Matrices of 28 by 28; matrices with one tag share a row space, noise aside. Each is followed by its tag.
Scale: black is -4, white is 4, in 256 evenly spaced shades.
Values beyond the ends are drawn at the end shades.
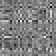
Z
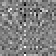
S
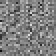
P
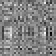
Z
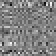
Z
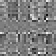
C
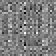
S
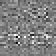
C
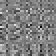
P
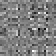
C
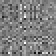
S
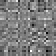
C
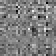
C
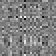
S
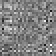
Z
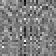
S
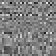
Z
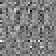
P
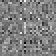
S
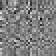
P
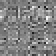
C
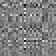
S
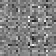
C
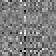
S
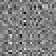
S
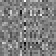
S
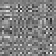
Z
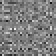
Z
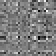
C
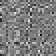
P
